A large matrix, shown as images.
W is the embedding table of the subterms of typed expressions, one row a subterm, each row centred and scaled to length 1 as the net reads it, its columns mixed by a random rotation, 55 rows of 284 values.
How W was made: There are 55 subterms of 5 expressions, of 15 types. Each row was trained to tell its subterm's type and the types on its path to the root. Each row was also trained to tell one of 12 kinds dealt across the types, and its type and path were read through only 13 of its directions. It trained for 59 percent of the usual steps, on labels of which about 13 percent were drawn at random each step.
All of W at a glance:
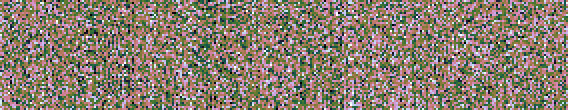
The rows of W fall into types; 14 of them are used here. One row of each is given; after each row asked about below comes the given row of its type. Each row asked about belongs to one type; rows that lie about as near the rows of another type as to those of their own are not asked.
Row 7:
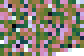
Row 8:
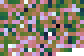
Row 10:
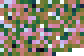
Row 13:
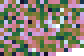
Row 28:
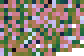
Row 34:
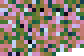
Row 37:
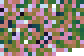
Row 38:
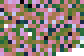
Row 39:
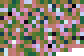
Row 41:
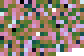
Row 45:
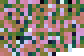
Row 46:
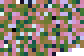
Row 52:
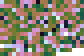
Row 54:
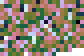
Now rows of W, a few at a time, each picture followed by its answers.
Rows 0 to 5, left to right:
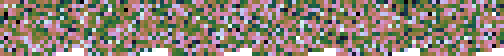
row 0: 28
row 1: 45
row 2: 46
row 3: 54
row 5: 45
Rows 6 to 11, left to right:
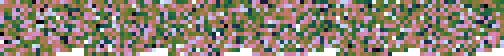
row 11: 28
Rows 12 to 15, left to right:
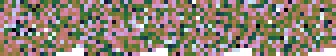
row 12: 34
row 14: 7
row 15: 54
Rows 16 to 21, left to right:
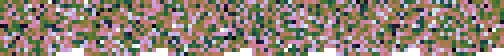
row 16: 54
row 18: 41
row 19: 28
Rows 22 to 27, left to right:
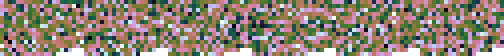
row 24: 38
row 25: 37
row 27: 8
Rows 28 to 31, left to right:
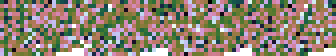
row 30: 45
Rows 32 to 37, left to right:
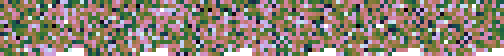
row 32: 46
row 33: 34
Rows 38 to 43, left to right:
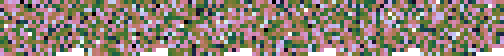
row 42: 46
